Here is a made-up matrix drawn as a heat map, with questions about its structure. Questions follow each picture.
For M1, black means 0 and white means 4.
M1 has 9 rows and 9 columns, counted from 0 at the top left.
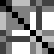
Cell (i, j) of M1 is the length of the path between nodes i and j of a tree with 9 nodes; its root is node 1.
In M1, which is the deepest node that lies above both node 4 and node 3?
6
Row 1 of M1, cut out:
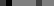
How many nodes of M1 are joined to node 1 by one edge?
2
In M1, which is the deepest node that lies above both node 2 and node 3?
6
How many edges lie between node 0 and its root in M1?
1
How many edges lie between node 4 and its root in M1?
2
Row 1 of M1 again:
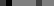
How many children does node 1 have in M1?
2
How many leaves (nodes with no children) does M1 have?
6
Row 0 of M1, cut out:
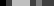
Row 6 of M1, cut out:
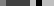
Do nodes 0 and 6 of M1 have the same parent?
yes
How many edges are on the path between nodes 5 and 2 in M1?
4
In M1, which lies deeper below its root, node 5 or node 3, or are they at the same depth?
the same depth
